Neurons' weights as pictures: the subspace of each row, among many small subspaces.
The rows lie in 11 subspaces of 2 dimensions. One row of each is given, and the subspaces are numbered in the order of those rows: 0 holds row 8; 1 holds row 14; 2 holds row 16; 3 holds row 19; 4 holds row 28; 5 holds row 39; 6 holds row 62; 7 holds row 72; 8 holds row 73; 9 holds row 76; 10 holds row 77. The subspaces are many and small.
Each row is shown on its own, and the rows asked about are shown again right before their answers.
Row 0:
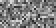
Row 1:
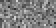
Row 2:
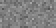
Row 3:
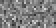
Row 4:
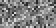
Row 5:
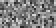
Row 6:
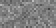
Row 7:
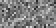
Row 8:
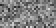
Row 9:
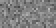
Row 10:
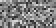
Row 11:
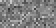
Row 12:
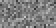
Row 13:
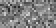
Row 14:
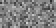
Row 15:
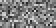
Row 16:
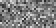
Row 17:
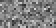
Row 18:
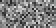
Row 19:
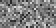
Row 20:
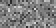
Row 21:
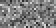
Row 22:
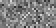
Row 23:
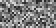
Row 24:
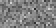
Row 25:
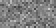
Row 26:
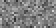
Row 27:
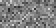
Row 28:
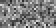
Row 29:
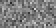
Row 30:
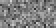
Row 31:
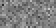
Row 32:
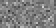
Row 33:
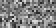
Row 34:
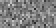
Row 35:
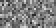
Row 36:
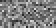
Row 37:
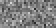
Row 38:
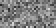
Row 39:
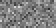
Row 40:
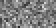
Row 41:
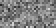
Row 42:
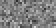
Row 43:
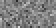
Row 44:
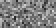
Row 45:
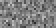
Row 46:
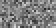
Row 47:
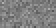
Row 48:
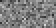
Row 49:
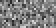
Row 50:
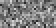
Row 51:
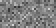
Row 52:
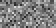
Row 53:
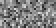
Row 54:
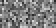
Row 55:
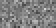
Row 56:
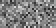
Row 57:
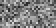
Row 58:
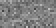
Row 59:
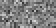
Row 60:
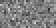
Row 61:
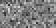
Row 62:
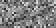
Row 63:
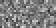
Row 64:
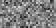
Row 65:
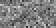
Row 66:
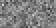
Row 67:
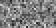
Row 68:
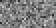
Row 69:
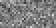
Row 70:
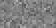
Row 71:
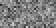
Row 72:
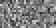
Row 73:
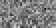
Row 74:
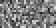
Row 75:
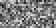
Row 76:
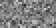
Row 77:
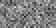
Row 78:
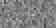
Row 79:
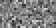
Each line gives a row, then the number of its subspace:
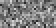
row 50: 4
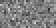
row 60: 7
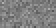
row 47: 8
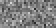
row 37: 1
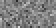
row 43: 0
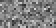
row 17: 9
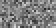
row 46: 8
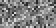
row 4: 6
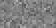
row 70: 9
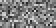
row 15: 9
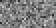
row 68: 2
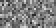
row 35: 10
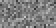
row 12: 6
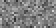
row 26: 6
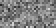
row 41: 0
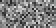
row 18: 10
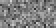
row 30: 4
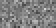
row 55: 8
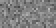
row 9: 7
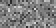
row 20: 3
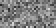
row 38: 0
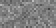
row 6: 4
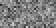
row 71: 0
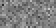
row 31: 10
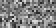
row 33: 8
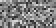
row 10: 9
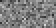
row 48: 2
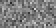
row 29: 1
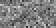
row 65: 4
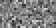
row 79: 8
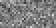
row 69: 2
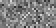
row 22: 10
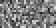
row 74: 7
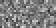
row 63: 7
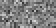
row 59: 9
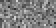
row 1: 6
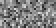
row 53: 0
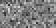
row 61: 7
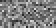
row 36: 9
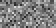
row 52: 5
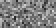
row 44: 6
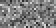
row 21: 4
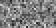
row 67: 4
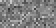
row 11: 5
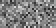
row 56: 10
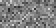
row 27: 5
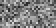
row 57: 0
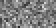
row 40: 0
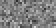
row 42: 9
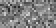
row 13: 7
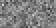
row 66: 10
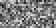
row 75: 2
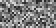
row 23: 2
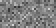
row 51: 5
